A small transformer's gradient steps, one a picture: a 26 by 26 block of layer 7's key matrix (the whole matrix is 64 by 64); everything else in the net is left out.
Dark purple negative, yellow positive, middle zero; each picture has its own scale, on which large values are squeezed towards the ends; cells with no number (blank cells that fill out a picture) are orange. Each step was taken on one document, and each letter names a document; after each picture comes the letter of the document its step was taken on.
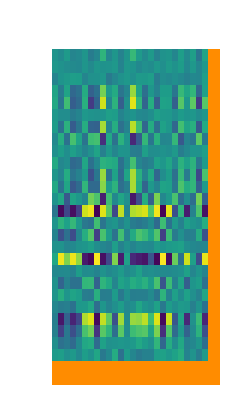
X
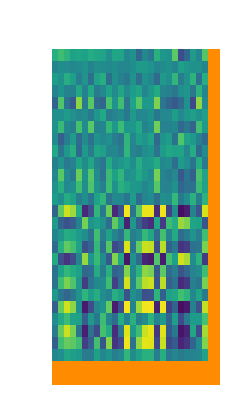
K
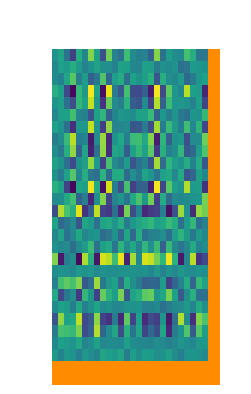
X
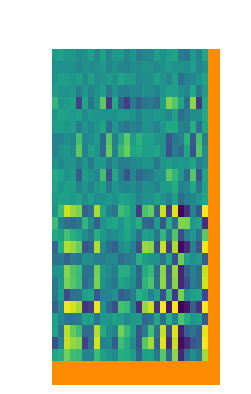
K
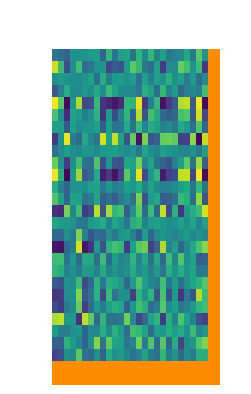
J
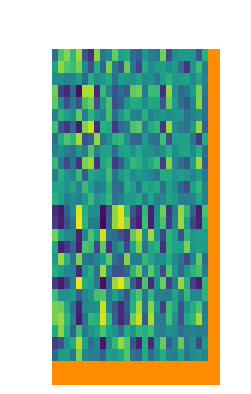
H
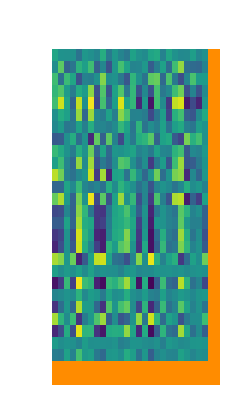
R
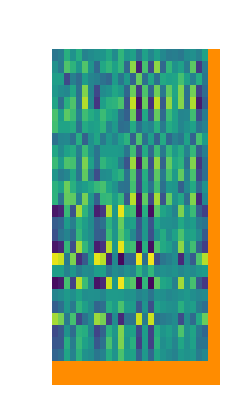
R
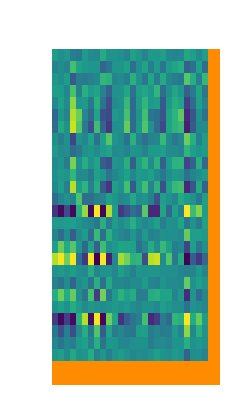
X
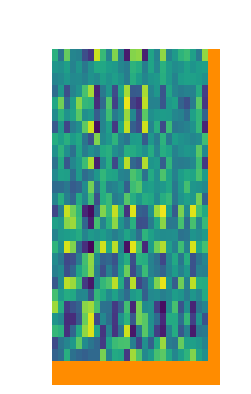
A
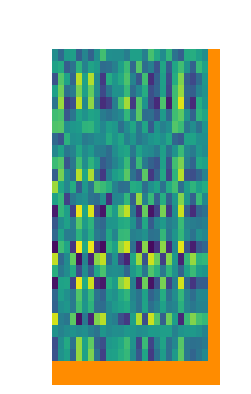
R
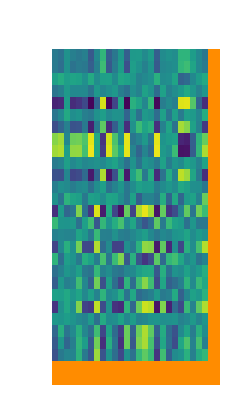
K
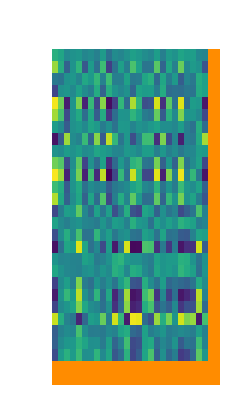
J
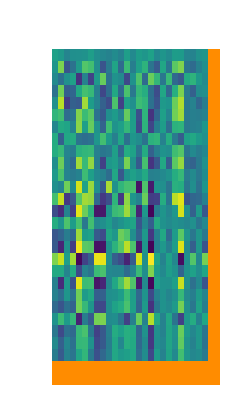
R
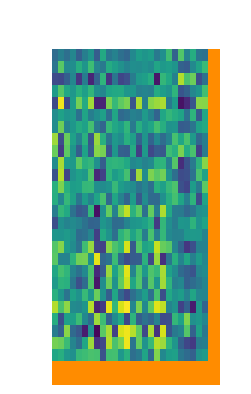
K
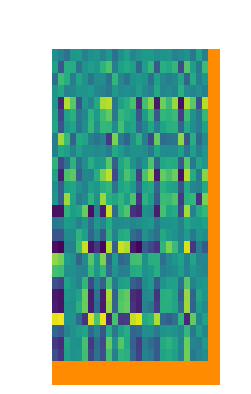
J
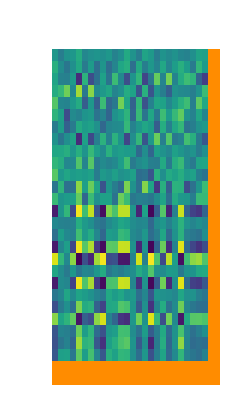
R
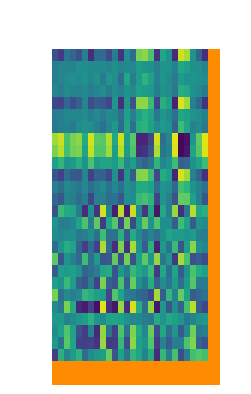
K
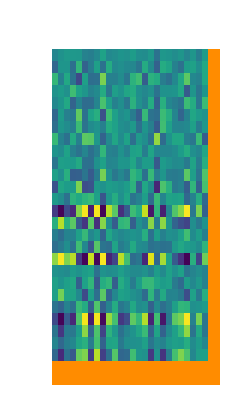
X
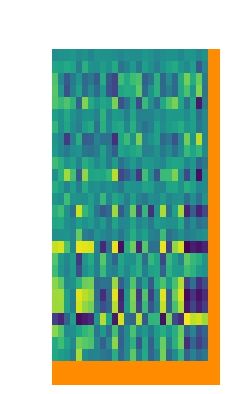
J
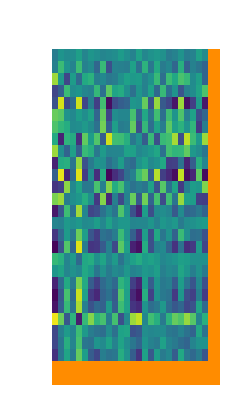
J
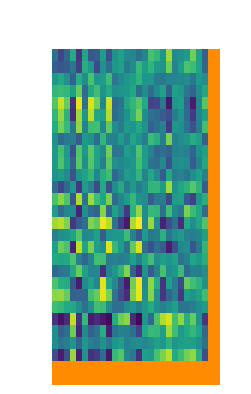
A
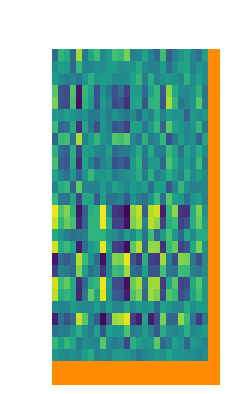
A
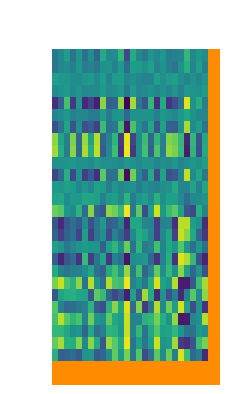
K
